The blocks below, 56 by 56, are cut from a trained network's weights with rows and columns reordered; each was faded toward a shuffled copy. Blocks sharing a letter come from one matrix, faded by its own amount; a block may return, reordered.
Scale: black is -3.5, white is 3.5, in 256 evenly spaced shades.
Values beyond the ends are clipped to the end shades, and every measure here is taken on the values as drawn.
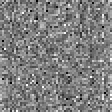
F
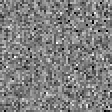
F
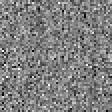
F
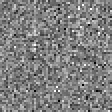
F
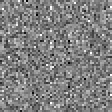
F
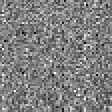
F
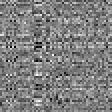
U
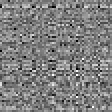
U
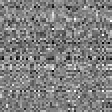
U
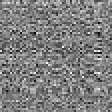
U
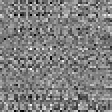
U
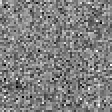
F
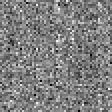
F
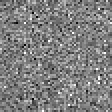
F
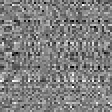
U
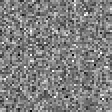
F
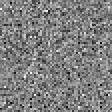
F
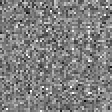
F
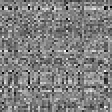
U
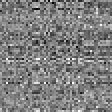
U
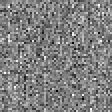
F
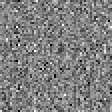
F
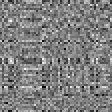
U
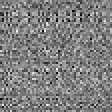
U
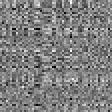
U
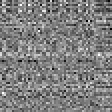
U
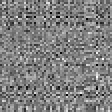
U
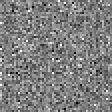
F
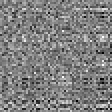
U
